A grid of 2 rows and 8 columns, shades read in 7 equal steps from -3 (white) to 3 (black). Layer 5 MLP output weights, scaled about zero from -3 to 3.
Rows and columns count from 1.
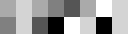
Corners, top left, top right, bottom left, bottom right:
-1 -2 0 -2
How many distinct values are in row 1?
5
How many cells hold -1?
3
